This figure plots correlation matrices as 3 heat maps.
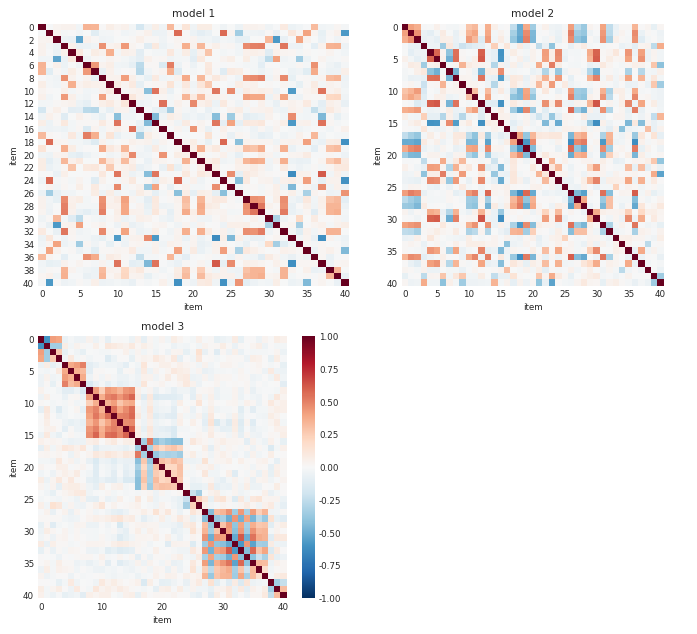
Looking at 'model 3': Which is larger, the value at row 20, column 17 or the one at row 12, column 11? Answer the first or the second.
the second
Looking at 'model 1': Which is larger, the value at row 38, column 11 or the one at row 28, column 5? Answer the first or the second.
the first
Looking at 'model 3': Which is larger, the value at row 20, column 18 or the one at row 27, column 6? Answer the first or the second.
the second
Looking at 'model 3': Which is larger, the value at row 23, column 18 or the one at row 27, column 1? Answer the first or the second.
the second
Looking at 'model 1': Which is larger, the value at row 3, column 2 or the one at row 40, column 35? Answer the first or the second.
the first
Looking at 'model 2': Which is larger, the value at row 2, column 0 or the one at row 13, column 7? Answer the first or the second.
the first
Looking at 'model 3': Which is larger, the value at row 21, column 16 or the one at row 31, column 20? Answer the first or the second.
the second
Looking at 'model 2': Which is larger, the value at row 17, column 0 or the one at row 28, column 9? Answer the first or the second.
the second
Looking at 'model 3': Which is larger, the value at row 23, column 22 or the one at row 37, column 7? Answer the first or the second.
the first
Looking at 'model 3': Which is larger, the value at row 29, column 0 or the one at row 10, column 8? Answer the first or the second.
the second
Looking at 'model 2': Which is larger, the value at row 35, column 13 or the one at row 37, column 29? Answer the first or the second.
the second
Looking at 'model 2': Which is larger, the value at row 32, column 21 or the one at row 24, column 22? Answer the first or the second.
the second
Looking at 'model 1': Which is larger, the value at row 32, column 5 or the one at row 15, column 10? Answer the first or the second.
the second
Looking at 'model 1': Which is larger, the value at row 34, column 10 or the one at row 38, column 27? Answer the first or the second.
the second
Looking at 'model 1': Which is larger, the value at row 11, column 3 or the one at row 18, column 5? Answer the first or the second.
the first
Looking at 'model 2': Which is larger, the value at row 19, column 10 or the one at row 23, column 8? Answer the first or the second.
the first
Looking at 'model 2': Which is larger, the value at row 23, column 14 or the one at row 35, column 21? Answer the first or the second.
the second
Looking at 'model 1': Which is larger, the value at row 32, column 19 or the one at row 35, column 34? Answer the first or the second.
the first
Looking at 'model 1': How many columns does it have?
41
